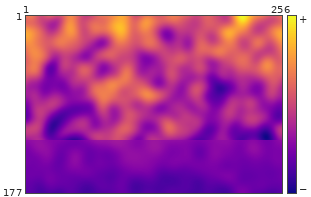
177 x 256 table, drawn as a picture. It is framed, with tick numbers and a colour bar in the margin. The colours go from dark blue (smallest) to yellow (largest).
There are no lone odd cells. The field climbs toward the top. The ninth with the highest average is the top right. The bottom part is calmer, past a seam about 70% of the way down.
